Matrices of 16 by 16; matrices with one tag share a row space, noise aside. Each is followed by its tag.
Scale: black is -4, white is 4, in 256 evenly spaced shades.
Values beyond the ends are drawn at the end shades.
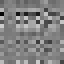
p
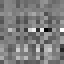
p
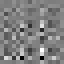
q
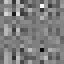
q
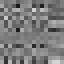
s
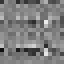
p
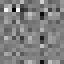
q
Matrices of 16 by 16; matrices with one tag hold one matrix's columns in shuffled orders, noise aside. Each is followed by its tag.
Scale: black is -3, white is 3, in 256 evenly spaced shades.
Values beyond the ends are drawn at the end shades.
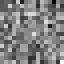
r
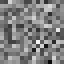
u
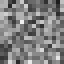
r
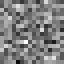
u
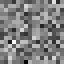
u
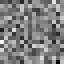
u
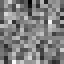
r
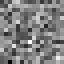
u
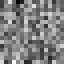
r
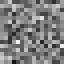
u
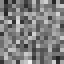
r
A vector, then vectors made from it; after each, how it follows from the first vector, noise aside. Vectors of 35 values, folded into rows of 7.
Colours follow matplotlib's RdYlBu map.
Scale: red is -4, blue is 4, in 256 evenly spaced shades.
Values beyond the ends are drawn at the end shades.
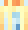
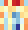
scaled up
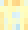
shrunk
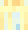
shrunk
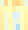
shrunk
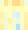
shrunk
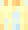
shrunk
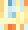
reversed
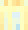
shrunk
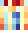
scaled up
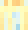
shrunk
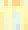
shrunk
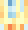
reversed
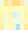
shrunk
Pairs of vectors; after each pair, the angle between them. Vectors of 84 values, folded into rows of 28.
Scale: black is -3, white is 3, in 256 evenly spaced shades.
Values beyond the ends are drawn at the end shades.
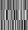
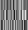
nearly parallel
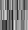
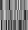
orthogonal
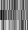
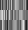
partly opposed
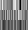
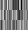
partly opposed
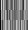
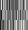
partly aligned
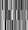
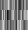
partly aligned
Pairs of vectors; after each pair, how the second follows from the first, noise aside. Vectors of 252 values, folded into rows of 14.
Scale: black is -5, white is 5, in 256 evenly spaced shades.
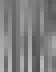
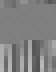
partly zeroed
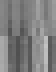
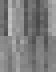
reversed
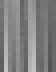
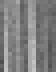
copied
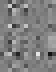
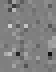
partly zeroed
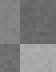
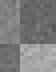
copied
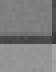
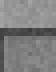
reversed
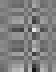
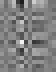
reversed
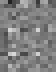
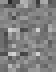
copied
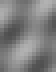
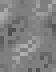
partly zeroed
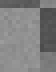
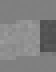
partly zeroed
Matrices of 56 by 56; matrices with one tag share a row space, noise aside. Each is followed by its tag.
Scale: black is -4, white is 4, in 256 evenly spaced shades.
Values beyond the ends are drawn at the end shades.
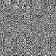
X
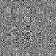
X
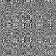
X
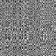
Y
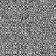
Y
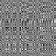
Y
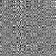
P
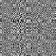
P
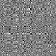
X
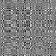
X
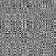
Y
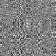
P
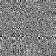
P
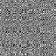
Y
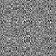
X
